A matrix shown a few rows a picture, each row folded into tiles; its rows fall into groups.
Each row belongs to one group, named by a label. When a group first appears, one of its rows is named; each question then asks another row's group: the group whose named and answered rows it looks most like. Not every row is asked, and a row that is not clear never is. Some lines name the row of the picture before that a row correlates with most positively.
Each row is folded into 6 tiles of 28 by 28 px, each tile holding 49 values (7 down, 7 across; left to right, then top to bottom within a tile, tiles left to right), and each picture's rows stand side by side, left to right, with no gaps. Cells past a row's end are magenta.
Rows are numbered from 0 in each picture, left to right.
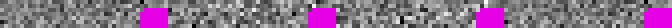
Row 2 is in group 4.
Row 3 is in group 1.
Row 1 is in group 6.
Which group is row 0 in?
1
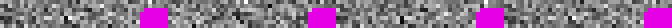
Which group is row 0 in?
4
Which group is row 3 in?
4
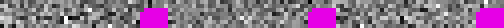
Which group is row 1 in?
1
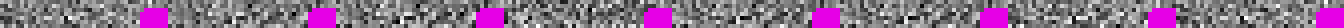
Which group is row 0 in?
4
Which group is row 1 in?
6
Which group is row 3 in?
1
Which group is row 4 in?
6
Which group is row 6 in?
4
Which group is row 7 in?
4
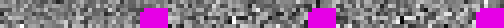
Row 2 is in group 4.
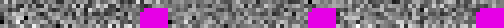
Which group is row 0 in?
1
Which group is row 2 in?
1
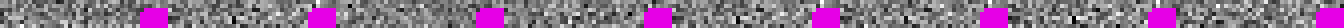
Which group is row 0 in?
1
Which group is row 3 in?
6
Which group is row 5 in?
4
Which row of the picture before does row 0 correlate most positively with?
2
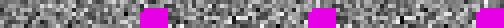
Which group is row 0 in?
6
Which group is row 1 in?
4
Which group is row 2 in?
4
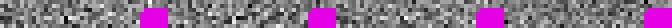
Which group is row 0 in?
4
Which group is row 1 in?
6
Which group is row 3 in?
1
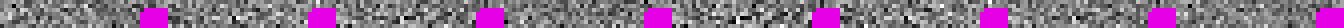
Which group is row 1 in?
4
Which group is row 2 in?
6
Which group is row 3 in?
1
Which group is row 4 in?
6
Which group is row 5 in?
4
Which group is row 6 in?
6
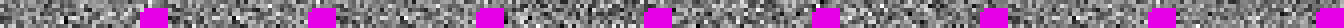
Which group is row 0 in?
4
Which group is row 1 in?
4
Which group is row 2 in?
4
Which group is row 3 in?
1
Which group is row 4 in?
6
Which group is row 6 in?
4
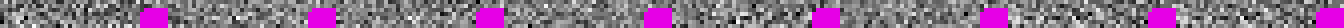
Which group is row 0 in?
1
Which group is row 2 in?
1
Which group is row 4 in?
6
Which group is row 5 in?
6
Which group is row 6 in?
6
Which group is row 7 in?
6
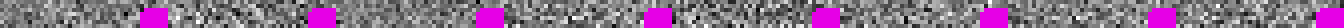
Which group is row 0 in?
6
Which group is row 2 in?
1
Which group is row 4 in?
1
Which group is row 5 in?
4
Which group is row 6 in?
4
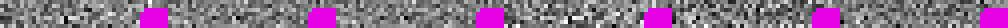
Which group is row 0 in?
4
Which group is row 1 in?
6
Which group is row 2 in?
6
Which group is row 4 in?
1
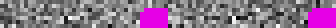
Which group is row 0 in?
4
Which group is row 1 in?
6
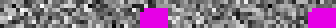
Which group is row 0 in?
6
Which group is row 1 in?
6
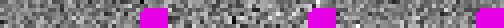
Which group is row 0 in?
1
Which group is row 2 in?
1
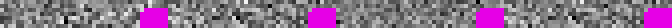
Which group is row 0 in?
4
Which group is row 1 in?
6
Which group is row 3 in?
6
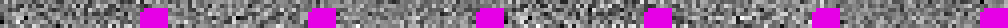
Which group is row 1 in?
6
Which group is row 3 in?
1
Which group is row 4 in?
4
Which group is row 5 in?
1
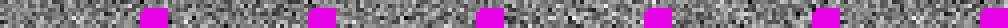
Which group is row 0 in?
1
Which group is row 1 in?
1
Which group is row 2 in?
6
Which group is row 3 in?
4
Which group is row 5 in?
1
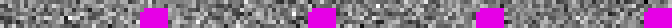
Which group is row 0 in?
4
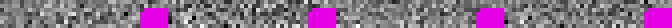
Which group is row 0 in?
6
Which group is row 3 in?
1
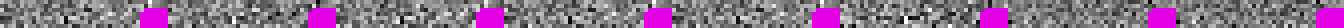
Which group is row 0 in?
4
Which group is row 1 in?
6
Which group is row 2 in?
4
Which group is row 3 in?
4
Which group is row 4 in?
4
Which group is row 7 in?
1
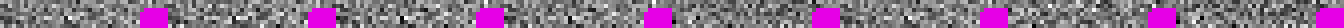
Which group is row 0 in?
4
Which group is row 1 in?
4
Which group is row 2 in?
4
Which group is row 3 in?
4
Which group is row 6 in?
6
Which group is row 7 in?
1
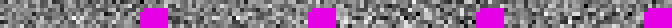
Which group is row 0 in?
1
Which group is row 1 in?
4
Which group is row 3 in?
6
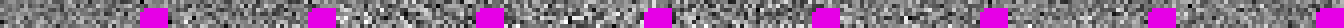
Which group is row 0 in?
1
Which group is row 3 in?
4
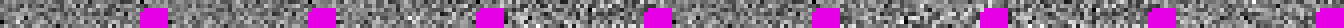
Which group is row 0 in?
1
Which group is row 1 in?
1
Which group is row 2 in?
1
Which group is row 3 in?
1
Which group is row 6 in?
1
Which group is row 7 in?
6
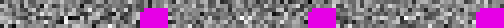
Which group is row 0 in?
6
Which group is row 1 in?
1
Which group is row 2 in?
4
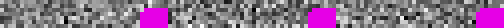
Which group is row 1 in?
1
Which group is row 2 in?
6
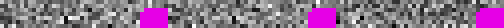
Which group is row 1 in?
4
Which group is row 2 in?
1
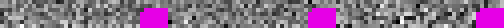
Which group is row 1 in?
1
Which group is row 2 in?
6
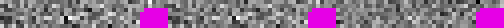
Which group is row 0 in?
4
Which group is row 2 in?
1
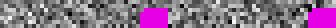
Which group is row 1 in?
6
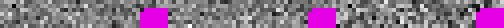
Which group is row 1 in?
1
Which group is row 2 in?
6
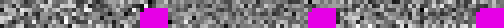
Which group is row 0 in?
6
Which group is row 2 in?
1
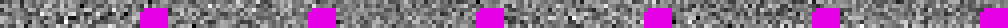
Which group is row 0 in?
6
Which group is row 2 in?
1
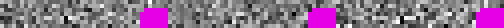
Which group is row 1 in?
6
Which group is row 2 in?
4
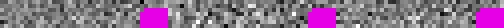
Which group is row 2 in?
1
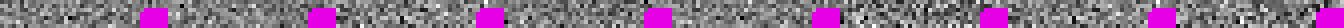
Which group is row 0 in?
6
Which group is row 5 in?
1
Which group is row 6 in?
4
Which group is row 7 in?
6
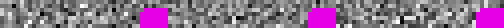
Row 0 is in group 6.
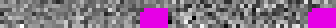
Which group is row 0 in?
1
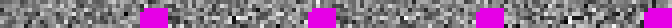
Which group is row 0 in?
6
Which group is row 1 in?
4
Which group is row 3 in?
6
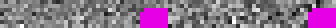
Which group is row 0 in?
1
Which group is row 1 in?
6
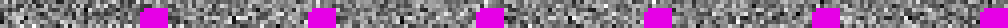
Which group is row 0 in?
1
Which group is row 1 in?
4
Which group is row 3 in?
4
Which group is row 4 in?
6
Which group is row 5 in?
6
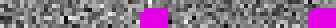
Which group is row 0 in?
4
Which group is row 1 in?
1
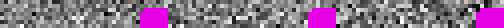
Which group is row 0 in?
1
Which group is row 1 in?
4
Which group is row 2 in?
6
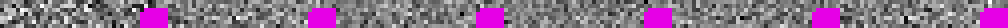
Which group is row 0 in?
6
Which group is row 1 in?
4
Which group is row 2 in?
6
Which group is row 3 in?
1
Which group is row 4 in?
6
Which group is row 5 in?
4
